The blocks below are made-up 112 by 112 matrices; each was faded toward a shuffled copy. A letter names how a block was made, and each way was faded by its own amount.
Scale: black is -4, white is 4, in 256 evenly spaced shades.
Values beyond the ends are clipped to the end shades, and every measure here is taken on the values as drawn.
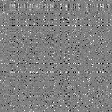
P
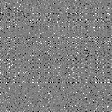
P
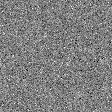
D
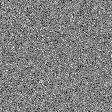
D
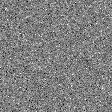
D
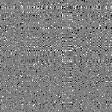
P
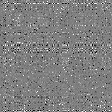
P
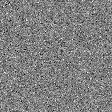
D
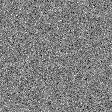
D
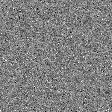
D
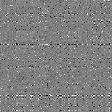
P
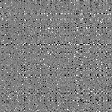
P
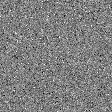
D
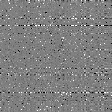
P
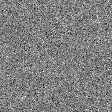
D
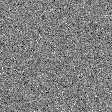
D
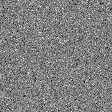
D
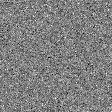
D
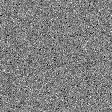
D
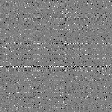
P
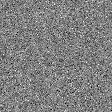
D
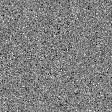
D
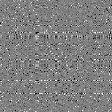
P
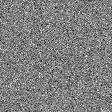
D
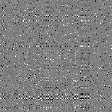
P
